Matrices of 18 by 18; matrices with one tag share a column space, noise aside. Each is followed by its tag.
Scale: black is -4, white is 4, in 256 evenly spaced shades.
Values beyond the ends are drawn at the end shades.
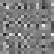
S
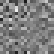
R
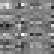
S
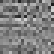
R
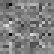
S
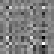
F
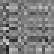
F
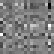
S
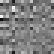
R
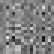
F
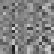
F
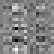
F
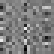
F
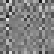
R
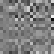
R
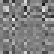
R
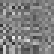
F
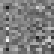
F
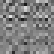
R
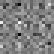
S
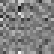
R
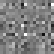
S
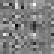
S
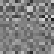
R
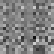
F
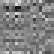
R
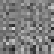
F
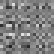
S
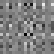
S
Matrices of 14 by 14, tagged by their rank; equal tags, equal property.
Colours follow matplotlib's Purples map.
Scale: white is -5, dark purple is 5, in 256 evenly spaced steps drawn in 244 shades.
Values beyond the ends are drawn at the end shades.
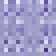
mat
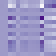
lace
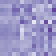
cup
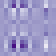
lace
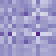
mat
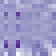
mat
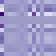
lace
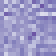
cup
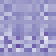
mat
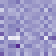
mat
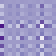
lace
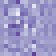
cup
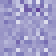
cup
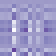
lace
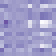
mat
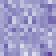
cup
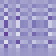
lace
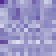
cup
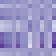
lace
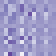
mat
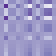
lace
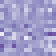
cup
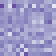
cup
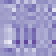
mat
